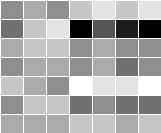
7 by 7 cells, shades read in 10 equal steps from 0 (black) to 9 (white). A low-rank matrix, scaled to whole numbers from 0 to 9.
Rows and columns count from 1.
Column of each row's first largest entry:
5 3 2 2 4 2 4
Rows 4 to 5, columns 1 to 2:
5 6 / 7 6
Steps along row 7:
same same up same down up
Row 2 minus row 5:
-3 1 3 -9 -5 -7 -9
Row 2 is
4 7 8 0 3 1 0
